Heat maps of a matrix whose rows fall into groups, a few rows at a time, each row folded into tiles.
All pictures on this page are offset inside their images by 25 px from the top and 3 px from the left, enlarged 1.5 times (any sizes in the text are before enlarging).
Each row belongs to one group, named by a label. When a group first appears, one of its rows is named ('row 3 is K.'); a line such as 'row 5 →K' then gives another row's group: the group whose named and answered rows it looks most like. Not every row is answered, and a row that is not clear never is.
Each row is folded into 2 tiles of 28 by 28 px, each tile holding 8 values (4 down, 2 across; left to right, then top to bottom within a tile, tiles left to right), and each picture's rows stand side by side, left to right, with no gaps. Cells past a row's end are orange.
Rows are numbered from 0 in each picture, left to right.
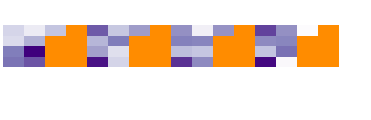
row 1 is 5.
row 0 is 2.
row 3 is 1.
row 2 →5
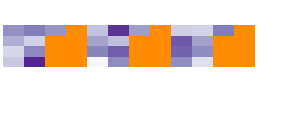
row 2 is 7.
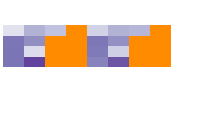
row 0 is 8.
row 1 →8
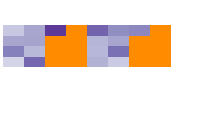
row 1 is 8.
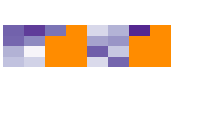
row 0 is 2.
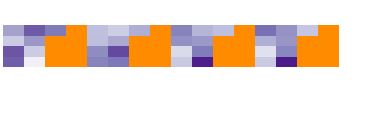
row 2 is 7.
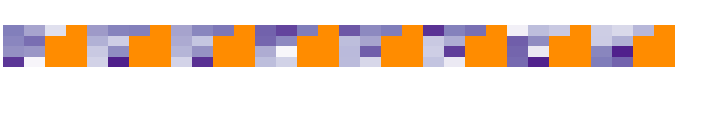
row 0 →1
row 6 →8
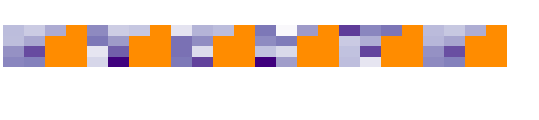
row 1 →7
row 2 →8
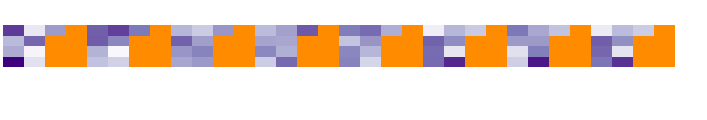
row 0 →5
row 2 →7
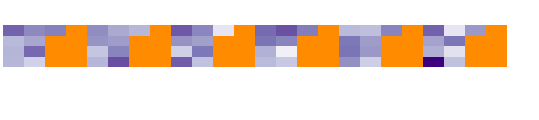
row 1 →7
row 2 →1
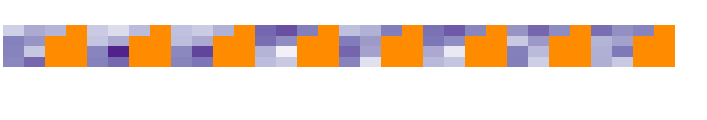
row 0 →8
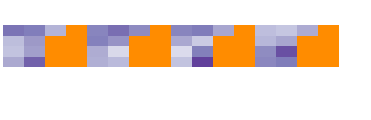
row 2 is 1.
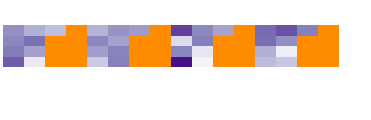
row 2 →5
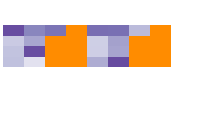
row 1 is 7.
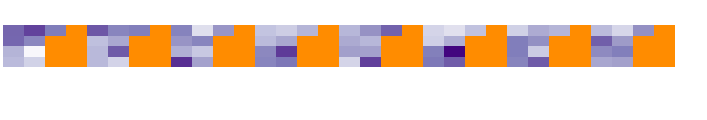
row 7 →7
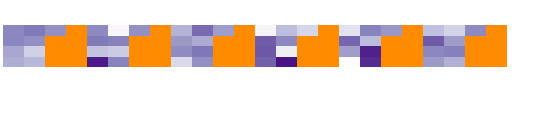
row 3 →8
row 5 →7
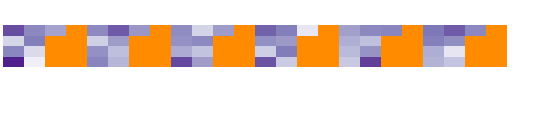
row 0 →5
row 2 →5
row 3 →1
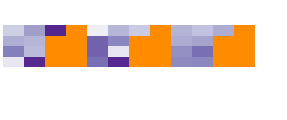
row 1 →8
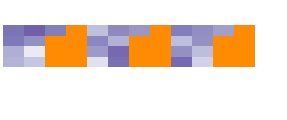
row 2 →5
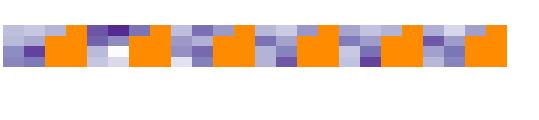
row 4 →7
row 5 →7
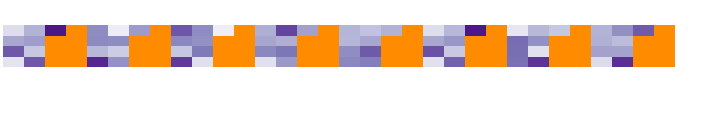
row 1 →5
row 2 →1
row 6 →8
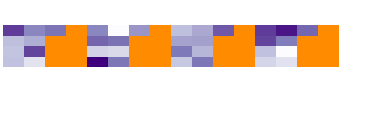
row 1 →5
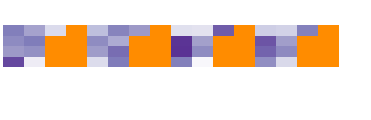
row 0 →1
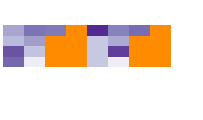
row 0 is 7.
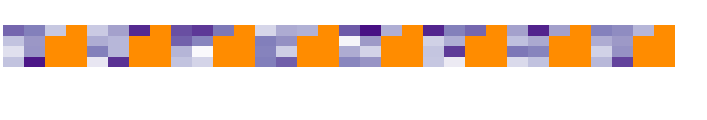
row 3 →8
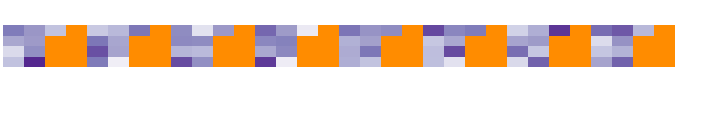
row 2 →5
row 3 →1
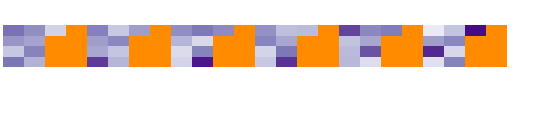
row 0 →1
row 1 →5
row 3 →7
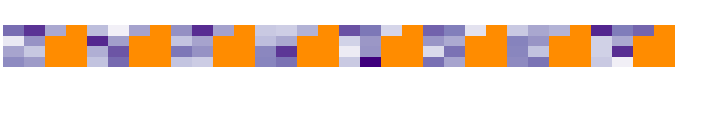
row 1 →7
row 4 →7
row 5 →1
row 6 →8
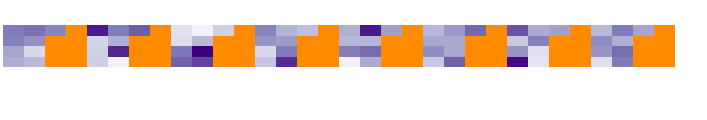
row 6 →5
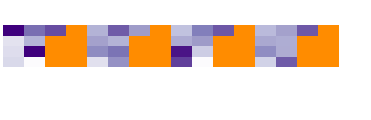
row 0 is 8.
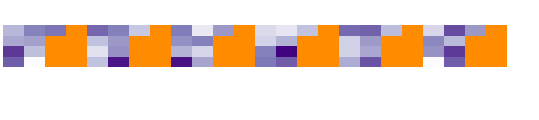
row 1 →7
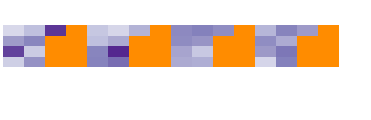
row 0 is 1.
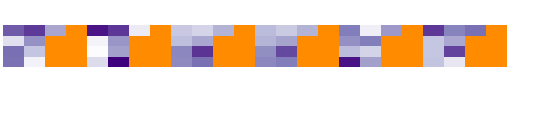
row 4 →5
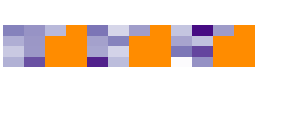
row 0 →7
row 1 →5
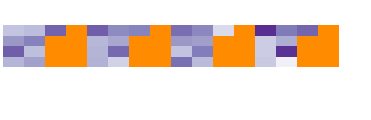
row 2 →1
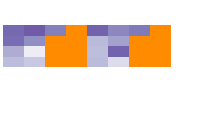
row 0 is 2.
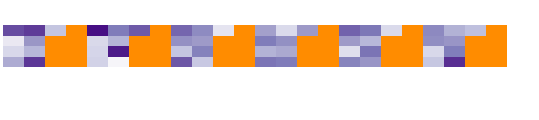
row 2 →1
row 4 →1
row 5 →7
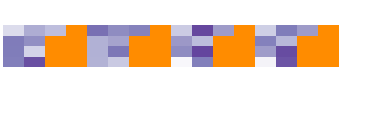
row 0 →8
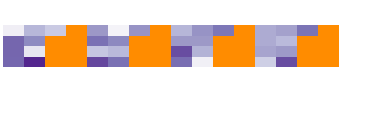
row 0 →8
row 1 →5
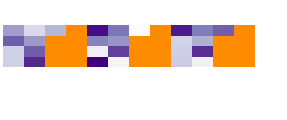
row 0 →7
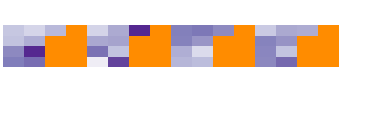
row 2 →2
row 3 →8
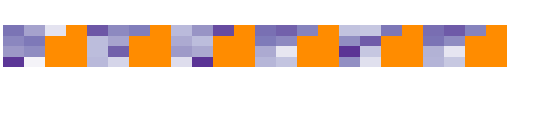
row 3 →2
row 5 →2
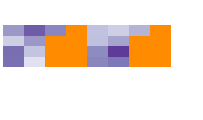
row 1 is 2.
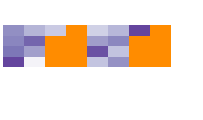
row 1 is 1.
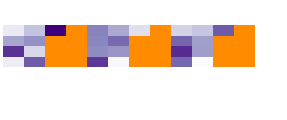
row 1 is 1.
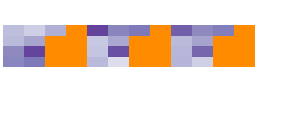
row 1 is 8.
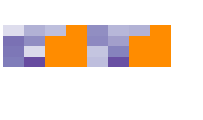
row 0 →8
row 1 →7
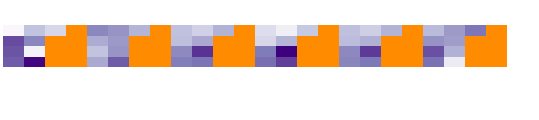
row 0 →8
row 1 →7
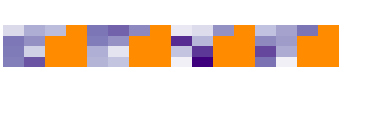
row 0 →8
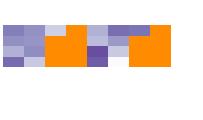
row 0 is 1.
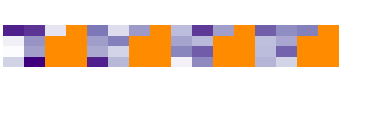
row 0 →7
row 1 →5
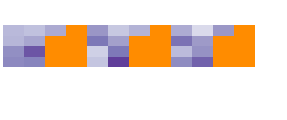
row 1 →7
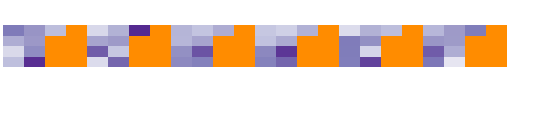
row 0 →7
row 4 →8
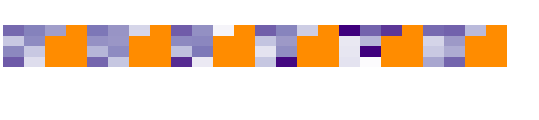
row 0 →5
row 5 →7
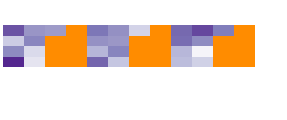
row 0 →5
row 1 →1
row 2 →2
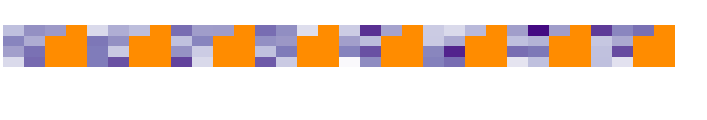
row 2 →5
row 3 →1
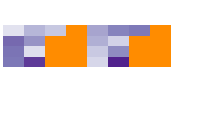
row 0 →8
